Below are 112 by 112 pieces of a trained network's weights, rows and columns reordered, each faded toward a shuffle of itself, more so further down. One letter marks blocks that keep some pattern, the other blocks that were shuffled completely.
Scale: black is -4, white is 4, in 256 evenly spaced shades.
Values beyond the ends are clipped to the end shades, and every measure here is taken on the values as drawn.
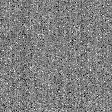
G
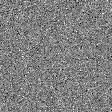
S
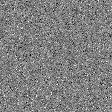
S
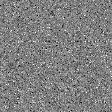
G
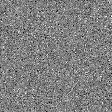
G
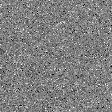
G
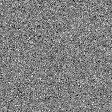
G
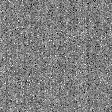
G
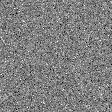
S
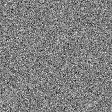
G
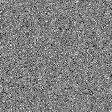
G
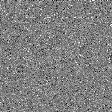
G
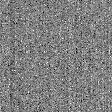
G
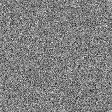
G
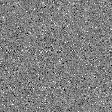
G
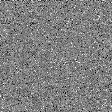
G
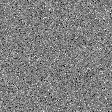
S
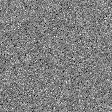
S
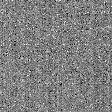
G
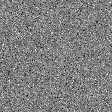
S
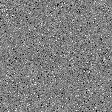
S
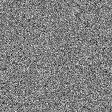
G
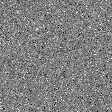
S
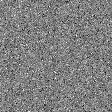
S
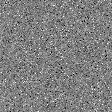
S
